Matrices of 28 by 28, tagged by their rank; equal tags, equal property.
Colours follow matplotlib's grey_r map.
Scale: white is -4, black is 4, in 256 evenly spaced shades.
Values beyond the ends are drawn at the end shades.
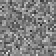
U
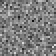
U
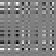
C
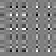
C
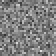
U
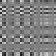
C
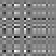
C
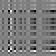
C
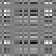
C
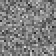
U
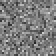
U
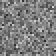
U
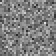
U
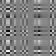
C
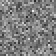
U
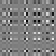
C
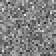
U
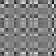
C
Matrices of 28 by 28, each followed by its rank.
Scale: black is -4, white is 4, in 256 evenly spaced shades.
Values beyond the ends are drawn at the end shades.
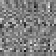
five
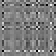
two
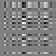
one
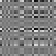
one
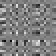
two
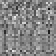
five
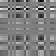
one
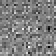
five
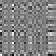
two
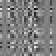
two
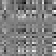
two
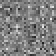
five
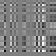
one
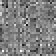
five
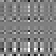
one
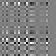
one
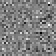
five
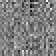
five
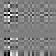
one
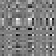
two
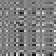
two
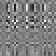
two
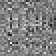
five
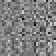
five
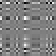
one
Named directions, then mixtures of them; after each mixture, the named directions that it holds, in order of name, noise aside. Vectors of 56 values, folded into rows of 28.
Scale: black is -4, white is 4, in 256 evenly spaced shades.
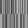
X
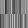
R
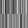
R, X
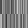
X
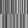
X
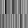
R, X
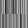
R, X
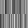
R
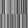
R, X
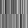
R, X
